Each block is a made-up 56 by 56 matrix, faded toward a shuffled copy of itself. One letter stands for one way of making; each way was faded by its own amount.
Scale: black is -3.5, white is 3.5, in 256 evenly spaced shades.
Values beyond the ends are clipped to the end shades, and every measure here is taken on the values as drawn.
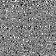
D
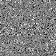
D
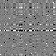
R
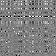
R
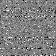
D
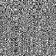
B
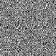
B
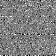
D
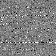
D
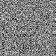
B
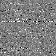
D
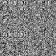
B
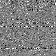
D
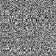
B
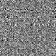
B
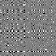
R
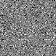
D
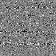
D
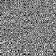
B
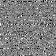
D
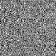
B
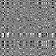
R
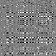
R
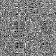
B
